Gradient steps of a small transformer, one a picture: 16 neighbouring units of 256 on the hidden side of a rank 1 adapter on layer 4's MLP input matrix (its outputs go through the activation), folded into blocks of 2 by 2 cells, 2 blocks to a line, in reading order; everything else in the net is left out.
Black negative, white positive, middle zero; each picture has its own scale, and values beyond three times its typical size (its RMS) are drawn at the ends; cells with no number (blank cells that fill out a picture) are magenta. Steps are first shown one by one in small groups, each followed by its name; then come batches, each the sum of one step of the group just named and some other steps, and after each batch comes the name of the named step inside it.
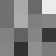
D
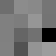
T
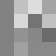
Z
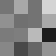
D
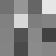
D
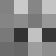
D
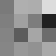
Z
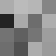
Z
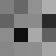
T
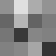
Z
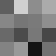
T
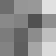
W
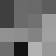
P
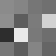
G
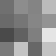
W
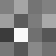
G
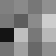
G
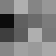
W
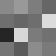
G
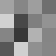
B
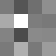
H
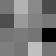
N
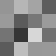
B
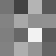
H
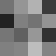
N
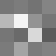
H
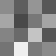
B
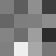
N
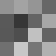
B
